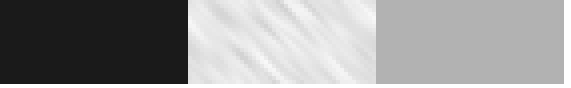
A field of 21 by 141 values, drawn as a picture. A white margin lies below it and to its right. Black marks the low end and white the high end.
The table splits into one row of 3 panels. Panel 1,1: very low, flat. Panel 1,2: very high, slanting down to the right, faint in contrast. Panel 1,3: high, flat.
